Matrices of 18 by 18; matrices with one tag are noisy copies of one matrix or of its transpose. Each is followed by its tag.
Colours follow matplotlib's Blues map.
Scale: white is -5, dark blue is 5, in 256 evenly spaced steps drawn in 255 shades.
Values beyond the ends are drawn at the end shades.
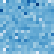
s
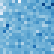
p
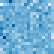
s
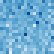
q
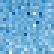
q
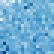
p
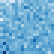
p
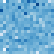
s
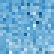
q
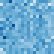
s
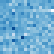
q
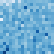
p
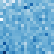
p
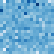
s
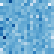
s
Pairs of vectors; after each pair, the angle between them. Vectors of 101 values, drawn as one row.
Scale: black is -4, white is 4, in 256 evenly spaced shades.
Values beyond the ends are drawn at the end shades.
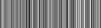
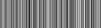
nearly parallel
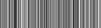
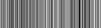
partly opposed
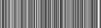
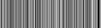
nearly opposite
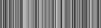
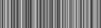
partly opposed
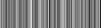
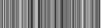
partly opposed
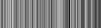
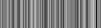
orthogonal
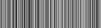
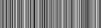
partly opposed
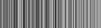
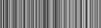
partly aligned
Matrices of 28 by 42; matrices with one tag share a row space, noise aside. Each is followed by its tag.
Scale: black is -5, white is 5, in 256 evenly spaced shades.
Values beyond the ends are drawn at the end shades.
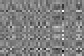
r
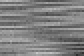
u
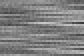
u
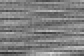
u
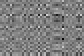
r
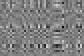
r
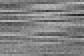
u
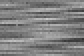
u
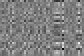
r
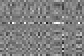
r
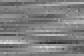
u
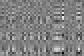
r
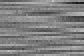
u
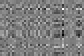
r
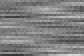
u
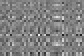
r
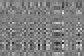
r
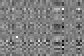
r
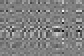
r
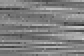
u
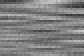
u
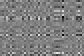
r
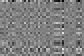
r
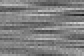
u
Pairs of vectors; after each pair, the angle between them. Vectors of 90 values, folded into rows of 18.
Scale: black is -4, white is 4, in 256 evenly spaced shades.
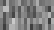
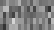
nearly parallel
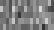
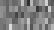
orthogonal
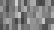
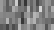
partly aligned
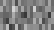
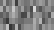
nearly parallel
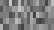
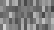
partly opposed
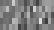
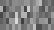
orthogonal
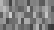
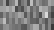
partly aligned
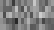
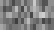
nearly parallel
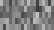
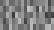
orthogonal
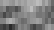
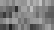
nearly parallel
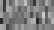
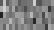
partly opposed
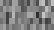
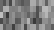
partly aligned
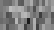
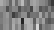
partly opposed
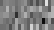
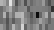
orthogonal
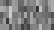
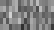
nearly parallel
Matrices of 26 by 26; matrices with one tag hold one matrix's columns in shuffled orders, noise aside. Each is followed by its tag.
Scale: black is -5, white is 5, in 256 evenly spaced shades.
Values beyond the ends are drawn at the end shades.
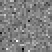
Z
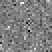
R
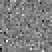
Z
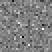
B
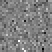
Z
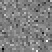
Z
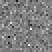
B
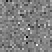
B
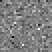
B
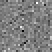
R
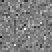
B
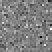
B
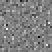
B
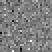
Z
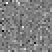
R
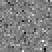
Z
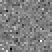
Z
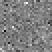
R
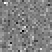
R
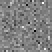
R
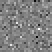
B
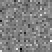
Z
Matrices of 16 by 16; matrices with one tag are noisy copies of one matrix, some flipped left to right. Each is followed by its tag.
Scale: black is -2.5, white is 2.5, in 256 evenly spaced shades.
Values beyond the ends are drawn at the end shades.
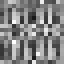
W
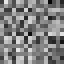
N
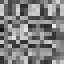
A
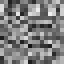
A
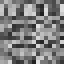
A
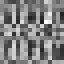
W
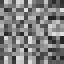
N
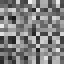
N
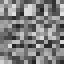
A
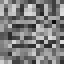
A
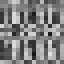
W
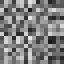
N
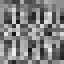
W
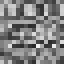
A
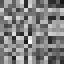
N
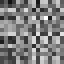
N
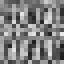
W
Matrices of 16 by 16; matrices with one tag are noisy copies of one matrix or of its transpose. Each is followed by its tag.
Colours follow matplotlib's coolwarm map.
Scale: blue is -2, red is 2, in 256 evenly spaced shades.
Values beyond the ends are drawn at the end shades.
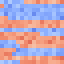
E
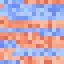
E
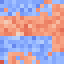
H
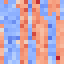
E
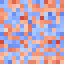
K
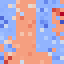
H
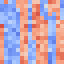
E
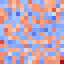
K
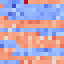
E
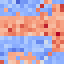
H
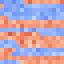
E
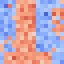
H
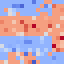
H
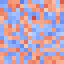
K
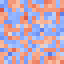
K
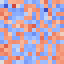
K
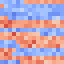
E
